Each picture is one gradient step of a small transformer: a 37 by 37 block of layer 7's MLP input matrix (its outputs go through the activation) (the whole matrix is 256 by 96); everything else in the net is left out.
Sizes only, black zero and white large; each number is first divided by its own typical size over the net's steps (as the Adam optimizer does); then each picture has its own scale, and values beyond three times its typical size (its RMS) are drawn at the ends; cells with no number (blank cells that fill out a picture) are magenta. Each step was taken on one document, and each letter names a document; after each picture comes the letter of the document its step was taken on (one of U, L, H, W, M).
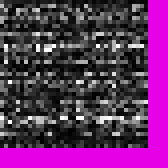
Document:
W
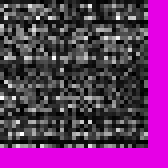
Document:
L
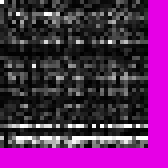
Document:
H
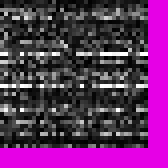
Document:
L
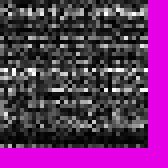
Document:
W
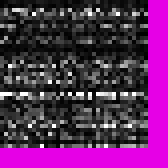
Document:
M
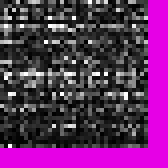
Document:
M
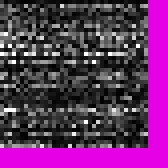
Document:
W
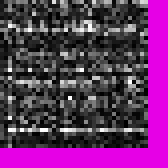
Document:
L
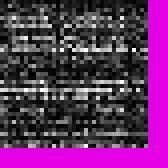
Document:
W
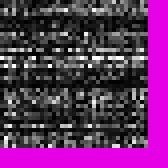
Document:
H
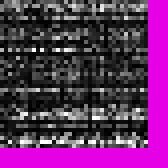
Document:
H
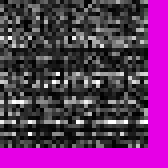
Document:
W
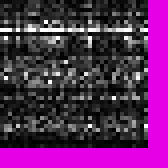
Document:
M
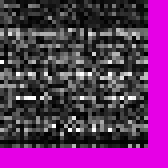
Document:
L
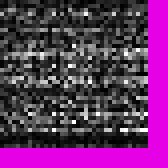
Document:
L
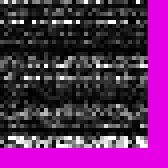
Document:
H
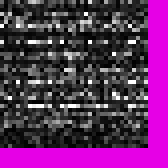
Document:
M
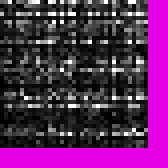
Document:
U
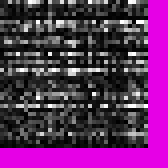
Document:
U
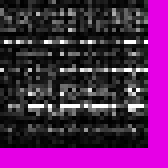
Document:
U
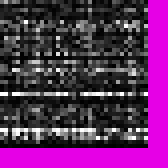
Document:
U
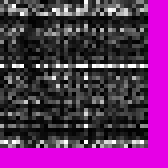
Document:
H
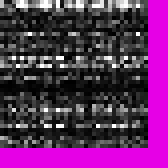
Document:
H
